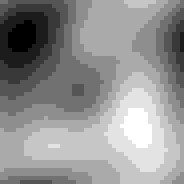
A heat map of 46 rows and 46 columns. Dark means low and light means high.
Neither half mirrors the other. The bottom right is the ninth with the highest average. The ninth with the lowest average is the top left. No regular stripes run through it.
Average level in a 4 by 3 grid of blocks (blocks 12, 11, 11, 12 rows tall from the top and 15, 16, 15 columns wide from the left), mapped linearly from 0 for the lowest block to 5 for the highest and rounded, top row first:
033 / 133 / 345 / 445
